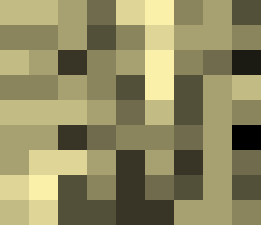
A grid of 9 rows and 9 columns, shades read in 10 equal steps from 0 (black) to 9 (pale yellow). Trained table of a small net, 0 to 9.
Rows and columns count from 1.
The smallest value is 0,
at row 6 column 9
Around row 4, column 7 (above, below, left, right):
5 3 9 6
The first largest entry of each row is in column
6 6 6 6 1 1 2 2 2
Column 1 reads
7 5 7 5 7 6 6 8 7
